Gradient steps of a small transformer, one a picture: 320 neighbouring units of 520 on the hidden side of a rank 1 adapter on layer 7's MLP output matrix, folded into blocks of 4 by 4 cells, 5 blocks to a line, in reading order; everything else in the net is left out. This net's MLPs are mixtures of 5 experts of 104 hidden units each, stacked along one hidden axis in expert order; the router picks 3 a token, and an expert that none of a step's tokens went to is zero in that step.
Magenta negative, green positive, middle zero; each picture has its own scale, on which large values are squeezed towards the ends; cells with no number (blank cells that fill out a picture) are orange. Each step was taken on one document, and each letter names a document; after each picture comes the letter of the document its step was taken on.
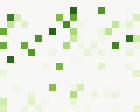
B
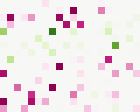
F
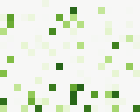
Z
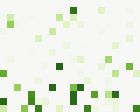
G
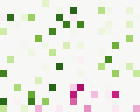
G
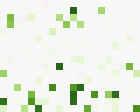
G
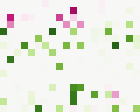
Z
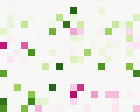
B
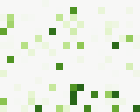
Z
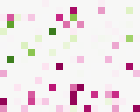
Z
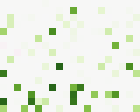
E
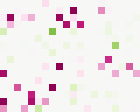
F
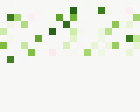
B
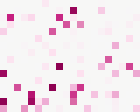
F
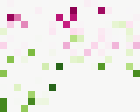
B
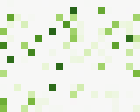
B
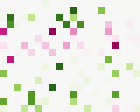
G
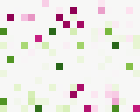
Z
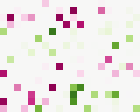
F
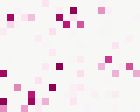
F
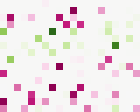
F
